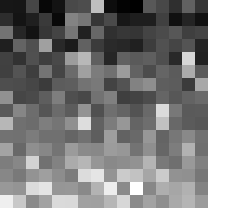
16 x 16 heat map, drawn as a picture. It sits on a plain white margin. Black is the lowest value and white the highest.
Slope: up to the bottom. Odd rows or columns: none. Stripes: none.
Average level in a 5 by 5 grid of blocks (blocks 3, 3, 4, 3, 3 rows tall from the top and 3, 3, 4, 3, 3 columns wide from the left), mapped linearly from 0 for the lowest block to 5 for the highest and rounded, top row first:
01100 | 12212 | 22232 | 33333 | 45554
